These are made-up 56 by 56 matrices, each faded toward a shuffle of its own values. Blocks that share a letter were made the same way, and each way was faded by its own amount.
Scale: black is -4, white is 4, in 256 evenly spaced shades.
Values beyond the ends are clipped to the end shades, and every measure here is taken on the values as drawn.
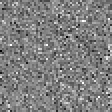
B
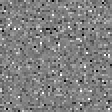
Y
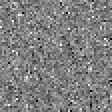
B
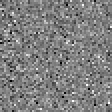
B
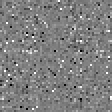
Y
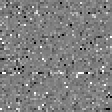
Y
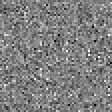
B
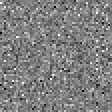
B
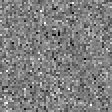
B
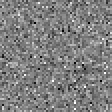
B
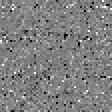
Y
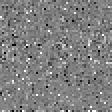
Y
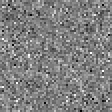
B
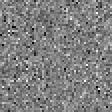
B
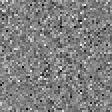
B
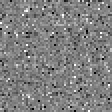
Y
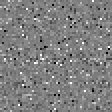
Y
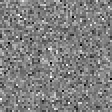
B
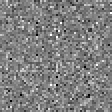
B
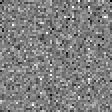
B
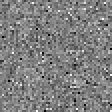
B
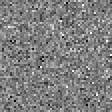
B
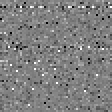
Y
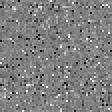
Y
